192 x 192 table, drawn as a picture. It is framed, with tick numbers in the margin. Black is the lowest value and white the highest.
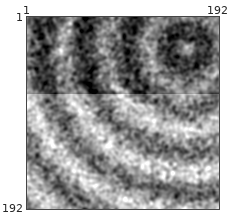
Rings spread out from the top right. The halves do not mirror each other. A horizontal seam about 40% of the way down splits the table, and the bottom part is higher. No lone cell stands out from its neighbours.
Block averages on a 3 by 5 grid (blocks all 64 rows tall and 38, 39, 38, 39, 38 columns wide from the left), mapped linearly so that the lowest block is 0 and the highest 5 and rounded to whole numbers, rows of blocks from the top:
0 0 0 1 0 / 4 4 4 4 4 / 4 4 5 4 4
